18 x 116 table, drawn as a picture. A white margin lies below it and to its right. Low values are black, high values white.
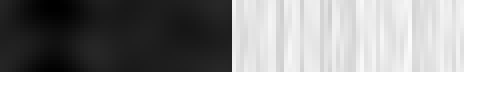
The table splits into one row of 2 panels. Panel 1,1: very low, smooth, faint in contrast. Panel 1,2: very high, streaked downward, faint in contrast.
